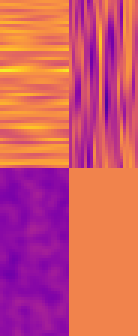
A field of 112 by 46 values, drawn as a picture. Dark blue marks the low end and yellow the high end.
It is made of 2 by 2 panels. Panel 1,1: high, streaked across. Panel 1,2: middling, streaked downward, strong in contrast. Panel 2,1: low, blotchy, faint in contrast. Panel 2,2: high, flat.
